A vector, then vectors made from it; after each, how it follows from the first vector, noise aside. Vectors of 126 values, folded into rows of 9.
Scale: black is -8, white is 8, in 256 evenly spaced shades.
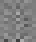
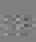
partly zeroed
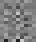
scaled up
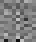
scaled up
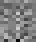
scaled up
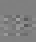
partly zeroed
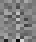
scaled up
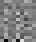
scaled up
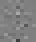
partly zeroed
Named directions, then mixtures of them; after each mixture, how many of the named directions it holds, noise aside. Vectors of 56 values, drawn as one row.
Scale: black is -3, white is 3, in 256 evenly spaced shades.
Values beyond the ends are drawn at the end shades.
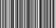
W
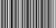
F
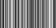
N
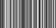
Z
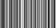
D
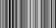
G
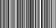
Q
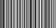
three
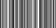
three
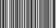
three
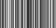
three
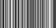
one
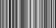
two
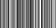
one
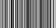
two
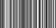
one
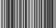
one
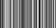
one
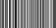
three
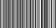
two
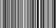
two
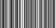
two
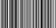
two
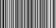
two
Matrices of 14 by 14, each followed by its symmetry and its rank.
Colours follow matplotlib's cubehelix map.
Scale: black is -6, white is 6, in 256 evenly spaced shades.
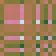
symmetric, rank one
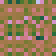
neither, rank two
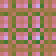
symmetric, rank one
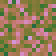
neither, full rank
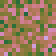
neither, full rank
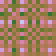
symmetric, rank two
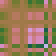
symmetric, rank one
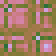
symmetric, rank two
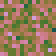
neither, full rank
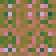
neither, rank two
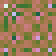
symmetric, rank two
